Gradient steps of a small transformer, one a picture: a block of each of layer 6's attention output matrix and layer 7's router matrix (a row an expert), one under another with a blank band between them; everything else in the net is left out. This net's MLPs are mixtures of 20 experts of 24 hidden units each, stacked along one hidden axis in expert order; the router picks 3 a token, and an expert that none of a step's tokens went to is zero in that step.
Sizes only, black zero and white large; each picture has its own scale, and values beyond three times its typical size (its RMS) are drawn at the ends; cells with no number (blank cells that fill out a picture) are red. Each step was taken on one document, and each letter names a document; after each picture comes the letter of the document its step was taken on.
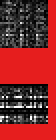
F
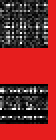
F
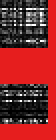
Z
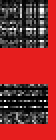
Z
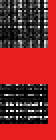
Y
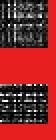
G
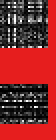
G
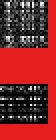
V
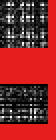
V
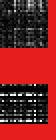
G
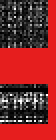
G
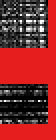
Z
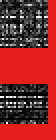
F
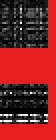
Z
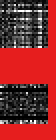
G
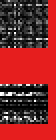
G
